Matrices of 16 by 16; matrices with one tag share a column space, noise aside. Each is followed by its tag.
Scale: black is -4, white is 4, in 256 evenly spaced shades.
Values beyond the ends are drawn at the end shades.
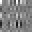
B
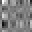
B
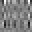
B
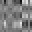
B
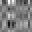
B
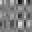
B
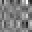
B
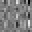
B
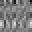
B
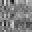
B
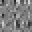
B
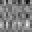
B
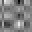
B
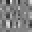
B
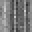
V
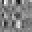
B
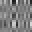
B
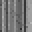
V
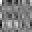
B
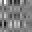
B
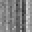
V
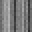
V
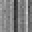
V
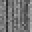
V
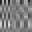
B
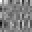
B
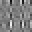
B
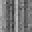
V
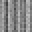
V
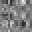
B
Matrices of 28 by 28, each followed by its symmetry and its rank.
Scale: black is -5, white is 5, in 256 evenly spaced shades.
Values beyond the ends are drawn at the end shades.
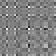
symmetric, rank two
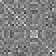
symmetric, rank five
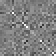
symmetric, rank five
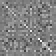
symmetric, rank five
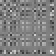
symmetric, rank two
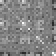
symmetric, rank five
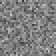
neither, full rank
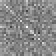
symmetric, rank five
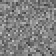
neither, full rank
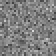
neither, full rank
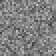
neither, full rank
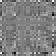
symmetric, rank two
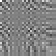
symmetric, rank two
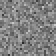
neither, full rank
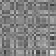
symmetric, rank two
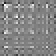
symmetric, rank two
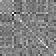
symmetric, rank five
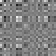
symmetric, rank two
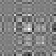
symmetric, rank two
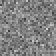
neither, full rank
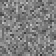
neither, full rank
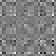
symmetric, rank two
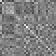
symmetric, rank five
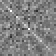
symmetric, rank five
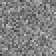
neither, full rank
